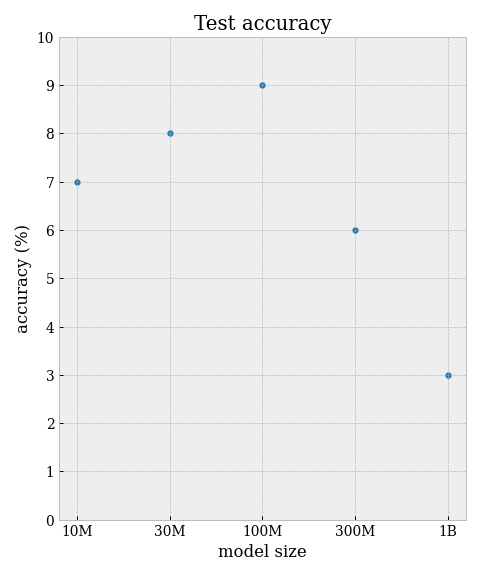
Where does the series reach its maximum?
100M
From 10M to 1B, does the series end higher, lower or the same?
lower
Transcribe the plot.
Title: Test accuracy
x-axis: model size, ticks 10M 30M 100M 300M 1B
y-axis: accuracy (%), ticks 0 1 2 3 4 5 6 7 8 9 10
Values:
7 8 9 6 3
